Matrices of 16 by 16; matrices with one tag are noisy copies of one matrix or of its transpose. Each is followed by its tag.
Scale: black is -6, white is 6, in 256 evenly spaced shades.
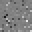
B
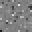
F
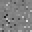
B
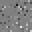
B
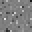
F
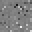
B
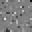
F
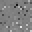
B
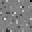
F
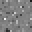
F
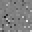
B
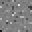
F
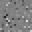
B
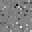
B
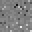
B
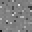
F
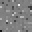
F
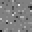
F
